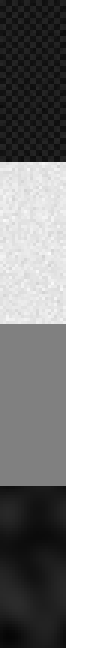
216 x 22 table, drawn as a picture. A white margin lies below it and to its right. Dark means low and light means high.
The table splits into 4 rows of 1 panel. Panel 1,1: very low, checkered, faint in contrast. Panel 2,1: very high, fine-grained, faint in contrast. Panel 3,1: middling, flat. Panel 4,1: very low, smooth, faint in contrast.
